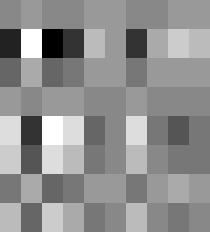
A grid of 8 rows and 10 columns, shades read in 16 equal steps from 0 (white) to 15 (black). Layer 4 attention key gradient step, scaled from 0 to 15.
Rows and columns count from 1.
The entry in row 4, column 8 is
7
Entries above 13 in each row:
0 1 0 0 0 0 0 0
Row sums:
65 74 69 66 60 61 67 62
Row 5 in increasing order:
0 2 2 2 7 8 8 9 10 12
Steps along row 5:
up down up up down down up up down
